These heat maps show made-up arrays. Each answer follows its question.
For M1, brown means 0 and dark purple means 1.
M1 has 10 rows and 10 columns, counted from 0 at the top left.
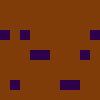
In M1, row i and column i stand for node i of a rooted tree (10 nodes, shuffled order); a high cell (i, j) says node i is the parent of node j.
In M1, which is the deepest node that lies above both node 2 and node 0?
3
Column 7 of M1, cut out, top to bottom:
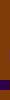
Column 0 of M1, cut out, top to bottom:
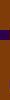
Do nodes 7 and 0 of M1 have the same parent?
no
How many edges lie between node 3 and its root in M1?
1
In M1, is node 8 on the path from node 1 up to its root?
yes
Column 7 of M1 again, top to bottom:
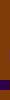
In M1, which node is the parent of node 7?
8
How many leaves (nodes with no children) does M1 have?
7
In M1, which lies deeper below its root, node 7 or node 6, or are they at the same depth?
the same depth
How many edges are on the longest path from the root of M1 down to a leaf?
2
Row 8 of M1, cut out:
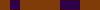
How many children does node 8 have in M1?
3
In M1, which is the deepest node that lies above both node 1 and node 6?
8
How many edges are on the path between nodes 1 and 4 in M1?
3
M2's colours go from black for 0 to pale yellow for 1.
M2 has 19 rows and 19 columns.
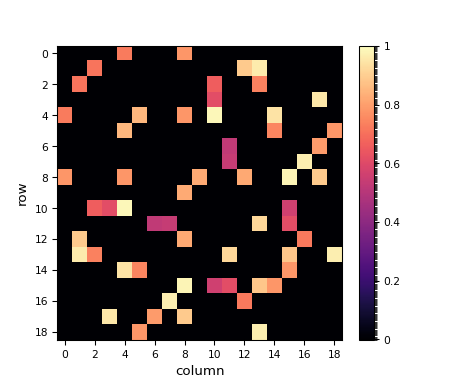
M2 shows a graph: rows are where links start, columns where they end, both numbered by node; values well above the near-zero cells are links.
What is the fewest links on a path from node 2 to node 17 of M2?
3
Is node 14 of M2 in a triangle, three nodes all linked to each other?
yes
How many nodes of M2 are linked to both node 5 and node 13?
1
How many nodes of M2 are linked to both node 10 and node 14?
2
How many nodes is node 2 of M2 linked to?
3
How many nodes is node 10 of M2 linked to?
4
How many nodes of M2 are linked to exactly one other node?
1
